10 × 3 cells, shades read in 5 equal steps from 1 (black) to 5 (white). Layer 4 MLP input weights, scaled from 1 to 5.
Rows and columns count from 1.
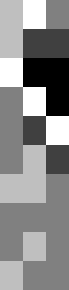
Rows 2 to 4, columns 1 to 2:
4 2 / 5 1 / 3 5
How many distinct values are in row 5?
3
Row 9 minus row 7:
-1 0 0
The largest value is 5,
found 4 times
